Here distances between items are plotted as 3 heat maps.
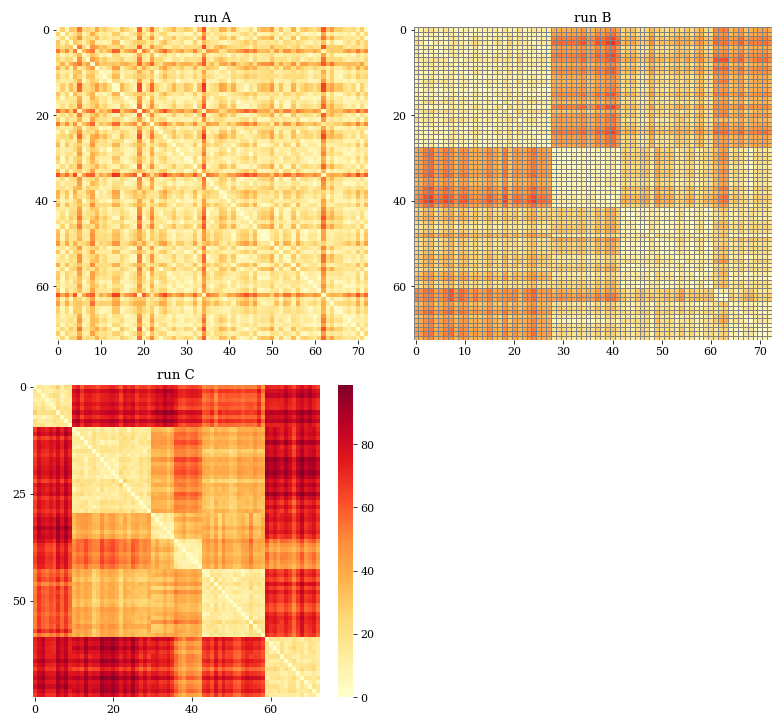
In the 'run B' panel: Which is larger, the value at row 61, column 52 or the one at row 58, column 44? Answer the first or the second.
the first
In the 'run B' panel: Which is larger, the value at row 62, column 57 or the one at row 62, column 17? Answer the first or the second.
the second
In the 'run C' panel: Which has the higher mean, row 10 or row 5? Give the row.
5
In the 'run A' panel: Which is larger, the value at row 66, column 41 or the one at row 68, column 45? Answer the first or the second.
the first
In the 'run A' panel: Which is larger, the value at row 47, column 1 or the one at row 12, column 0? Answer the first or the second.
the second
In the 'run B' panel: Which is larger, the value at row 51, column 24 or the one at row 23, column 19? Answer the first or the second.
the first
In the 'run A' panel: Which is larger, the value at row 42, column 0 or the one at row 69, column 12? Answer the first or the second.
the first
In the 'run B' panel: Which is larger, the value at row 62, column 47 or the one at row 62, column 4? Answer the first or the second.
the second
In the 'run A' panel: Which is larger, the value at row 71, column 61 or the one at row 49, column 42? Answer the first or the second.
the second
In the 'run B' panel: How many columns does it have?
73
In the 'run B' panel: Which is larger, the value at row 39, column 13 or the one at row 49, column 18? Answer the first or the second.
the first
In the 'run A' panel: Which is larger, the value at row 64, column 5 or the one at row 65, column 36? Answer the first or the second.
the first
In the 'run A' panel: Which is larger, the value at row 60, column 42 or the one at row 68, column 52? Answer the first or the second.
the second
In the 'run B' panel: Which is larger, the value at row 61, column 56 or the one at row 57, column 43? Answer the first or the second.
the first
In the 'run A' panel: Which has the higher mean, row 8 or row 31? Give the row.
8
